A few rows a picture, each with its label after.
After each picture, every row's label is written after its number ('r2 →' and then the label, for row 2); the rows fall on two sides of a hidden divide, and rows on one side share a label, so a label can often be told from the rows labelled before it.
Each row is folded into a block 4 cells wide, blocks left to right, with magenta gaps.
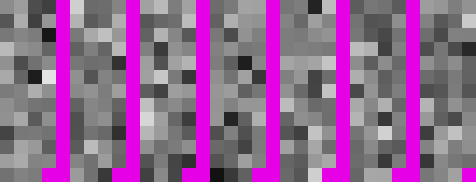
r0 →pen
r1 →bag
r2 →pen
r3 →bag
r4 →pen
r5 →pen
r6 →pen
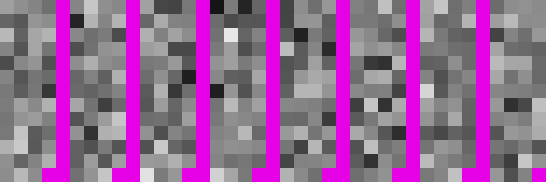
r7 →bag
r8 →pen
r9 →bag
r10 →pen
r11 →pen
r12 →bag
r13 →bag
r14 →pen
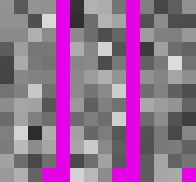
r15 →bag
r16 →pen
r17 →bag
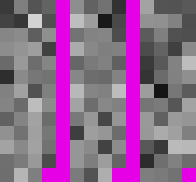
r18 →pen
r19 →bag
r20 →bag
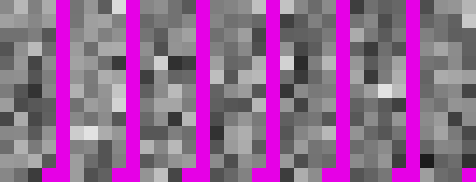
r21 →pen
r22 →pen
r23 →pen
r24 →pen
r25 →pen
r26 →pen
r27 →pen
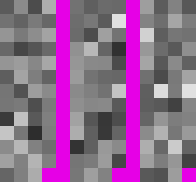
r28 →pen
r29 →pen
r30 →pen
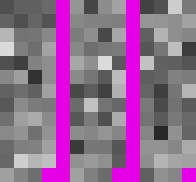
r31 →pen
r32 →pen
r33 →pen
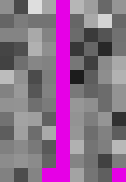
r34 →bag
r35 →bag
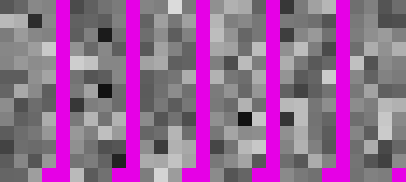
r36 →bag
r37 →pen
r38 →pen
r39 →pen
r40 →pen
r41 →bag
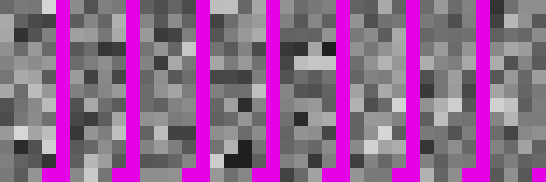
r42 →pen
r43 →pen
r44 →bag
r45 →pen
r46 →bag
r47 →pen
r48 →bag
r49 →pen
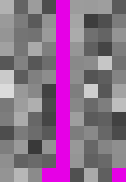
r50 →bag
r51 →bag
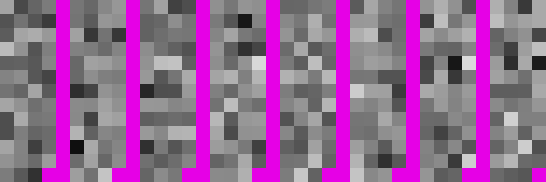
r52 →bag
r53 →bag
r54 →pen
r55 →pen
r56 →pen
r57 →bag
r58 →bag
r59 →pen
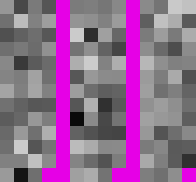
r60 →bag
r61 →bag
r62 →bag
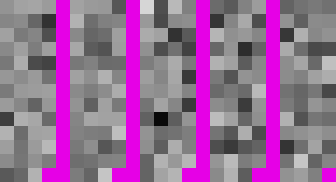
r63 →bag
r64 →bag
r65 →bag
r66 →pen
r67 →pen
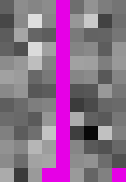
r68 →pen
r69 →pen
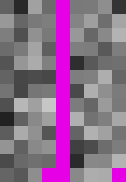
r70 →bag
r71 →bag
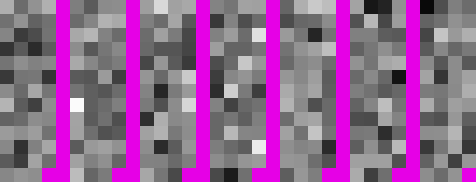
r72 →bag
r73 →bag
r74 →pen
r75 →bag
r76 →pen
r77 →bag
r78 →pen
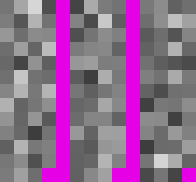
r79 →bag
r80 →pen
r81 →pen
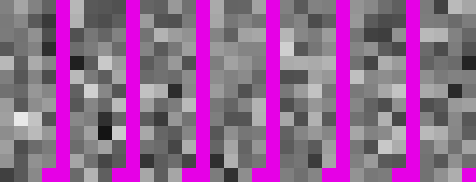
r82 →pen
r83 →bag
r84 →bag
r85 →bag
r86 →bag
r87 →pen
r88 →bag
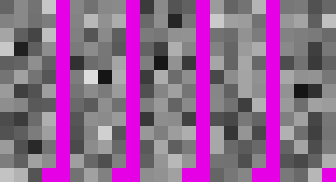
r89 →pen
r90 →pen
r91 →pen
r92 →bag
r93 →bag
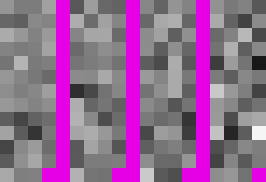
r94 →bag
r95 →pen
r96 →bag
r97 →bag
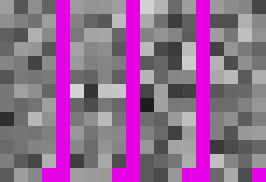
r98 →bag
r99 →pen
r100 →bag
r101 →pen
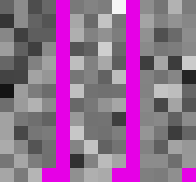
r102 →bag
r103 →pen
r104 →bag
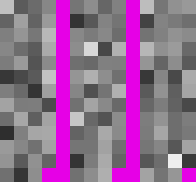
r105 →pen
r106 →pen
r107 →pen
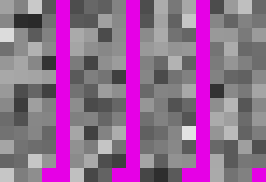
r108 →bag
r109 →pen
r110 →pen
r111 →pen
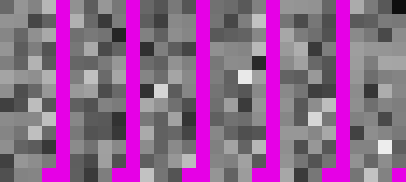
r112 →pen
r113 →bag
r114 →bag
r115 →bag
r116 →bag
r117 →pen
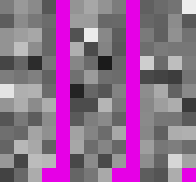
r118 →bag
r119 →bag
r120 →pen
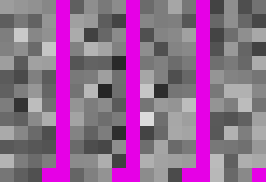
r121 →bag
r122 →bag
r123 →pen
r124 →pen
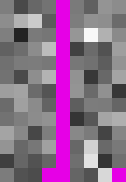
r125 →bag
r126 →bag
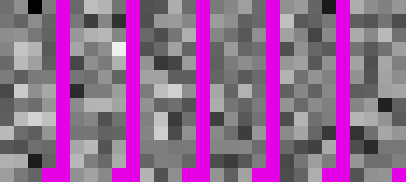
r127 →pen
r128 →bag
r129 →pen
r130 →bag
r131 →bag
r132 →pen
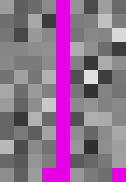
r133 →bag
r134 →pen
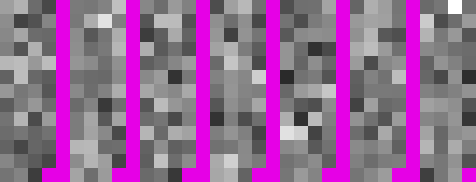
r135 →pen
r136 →pen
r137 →pen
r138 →pen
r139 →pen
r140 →pen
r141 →bag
